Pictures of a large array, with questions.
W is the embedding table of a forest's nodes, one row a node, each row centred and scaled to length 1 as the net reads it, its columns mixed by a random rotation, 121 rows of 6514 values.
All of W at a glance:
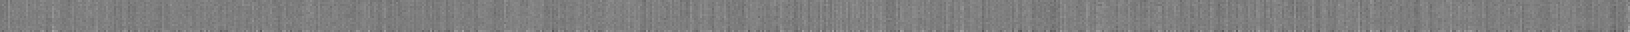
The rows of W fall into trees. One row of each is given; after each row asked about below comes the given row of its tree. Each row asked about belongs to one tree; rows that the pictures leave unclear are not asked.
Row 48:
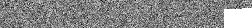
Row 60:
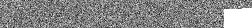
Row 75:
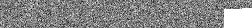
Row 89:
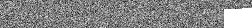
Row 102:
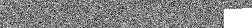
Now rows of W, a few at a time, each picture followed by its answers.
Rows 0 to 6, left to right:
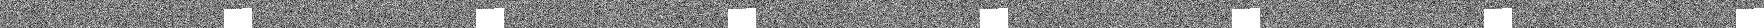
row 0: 48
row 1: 48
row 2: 89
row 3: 48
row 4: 48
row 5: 102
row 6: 48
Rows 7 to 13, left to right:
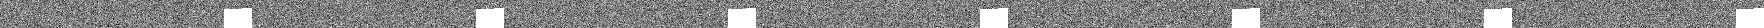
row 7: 89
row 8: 60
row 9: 89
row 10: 48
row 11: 89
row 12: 75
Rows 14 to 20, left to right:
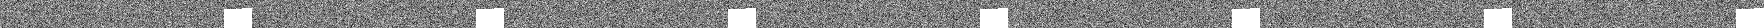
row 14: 48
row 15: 89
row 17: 48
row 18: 60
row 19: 60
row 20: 48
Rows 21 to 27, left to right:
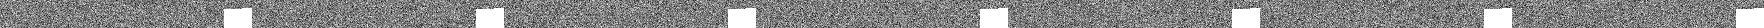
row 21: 102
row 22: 60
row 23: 48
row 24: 60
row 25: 75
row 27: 75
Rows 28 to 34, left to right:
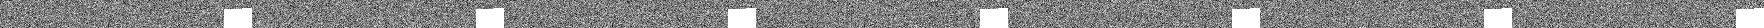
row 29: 102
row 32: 48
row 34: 60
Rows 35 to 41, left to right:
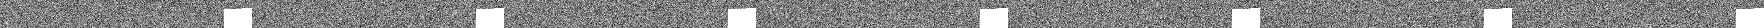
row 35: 102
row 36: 89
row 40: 89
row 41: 89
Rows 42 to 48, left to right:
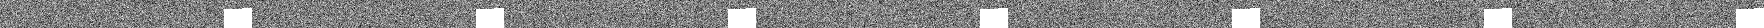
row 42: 102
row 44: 48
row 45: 89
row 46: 48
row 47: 89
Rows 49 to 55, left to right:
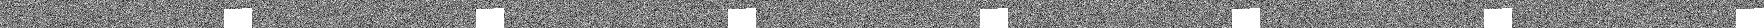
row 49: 75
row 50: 89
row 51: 89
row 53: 48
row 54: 48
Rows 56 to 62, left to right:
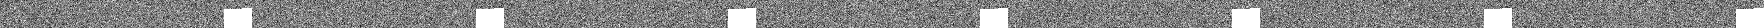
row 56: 48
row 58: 60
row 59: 89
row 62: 48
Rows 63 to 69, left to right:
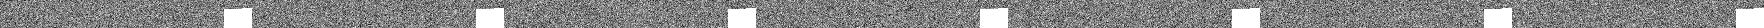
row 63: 89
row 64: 89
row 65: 48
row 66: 89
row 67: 60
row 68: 89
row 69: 102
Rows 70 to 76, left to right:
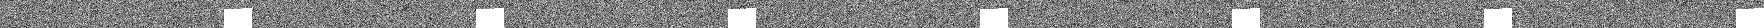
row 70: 89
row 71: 89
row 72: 48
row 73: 89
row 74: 75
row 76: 102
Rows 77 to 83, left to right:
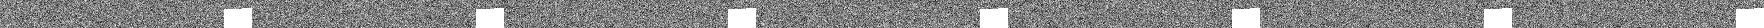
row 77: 60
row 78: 89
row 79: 75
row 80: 102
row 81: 48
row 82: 75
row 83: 75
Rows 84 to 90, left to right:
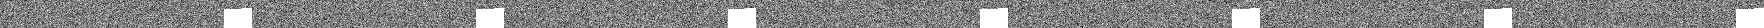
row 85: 48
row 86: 89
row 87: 102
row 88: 75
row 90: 48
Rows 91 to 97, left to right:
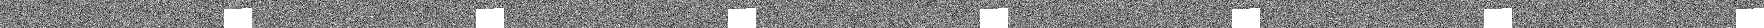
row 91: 75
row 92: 60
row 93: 60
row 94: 102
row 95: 75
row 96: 89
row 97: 48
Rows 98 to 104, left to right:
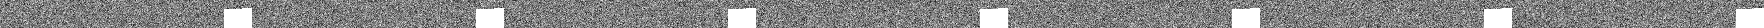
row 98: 48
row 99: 75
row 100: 89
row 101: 102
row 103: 89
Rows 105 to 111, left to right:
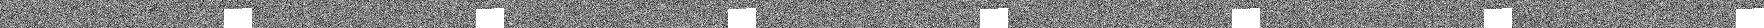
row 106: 75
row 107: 102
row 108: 89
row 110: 48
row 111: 89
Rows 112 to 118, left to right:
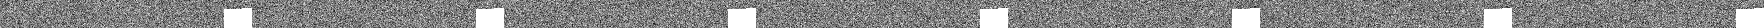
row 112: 48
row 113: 75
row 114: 102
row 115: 60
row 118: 75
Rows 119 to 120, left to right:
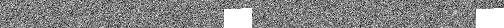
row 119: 89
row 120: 89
